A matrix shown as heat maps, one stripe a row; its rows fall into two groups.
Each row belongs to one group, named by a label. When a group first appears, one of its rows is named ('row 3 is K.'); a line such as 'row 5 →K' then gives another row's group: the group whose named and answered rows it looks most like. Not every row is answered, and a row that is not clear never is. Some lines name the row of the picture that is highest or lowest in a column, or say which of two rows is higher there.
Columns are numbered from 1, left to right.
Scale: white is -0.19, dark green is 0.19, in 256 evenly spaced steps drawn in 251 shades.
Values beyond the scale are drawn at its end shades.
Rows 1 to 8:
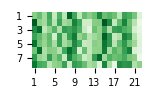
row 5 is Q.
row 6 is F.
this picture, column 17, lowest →8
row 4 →Q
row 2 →Q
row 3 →F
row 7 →Q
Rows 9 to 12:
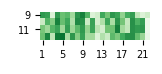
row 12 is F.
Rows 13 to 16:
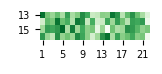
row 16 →Q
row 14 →Q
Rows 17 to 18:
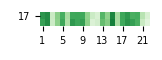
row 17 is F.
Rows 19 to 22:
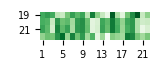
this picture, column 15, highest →19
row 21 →Q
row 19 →F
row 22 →F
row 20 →Q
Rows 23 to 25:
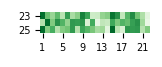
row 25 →F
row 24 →F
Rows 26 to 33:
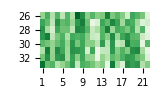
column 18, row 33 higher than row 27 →Yes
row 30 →F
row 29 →F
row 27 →Q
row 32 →F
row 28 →Q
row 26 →Q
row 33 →F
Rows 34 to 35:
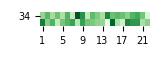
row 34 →Q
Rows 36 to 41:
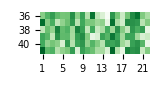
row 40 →Q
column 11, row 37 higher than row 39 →Yes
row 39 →Q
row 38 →Q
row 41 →F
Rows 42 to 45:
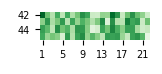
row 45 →Q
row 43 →F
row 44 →Q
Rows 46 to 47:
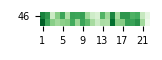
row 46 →F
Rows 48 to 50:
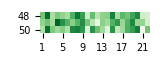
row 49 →Q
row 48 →F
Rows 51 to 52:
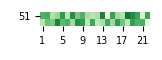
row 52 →Q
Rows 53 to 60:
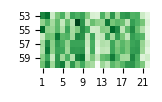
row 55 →Q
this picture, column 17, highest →53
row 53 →F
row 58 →F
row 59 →Q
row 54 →Q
